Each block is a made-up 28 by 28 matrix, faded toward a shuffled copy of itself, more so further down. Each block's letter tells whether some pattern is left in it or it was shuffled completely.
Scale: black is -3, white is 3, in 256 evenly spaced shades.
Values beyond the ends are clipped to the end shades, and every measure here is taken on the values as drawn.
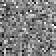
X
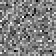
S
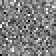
X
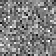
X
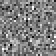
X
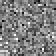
S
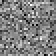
S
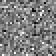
S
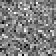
X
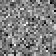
S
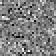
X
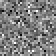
S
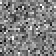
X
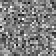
S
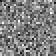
S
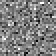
S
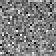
X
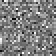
X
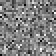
S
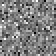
S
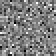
S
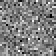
S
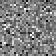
S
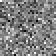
S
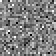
S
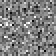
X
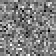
S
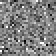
S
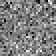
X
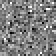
S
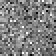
X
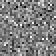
S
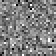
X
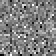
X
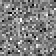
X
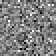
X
